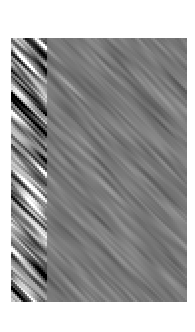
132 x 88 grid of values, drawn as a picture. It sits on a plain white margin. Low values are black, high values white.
The halves do not mirror each other. A vertical seam about 20% of the way across splits the table, and the right part is calmer. No overall slope runs across the table. On average the colour sits 50% of the way up the scale. The grain runs diagonally down to the right.
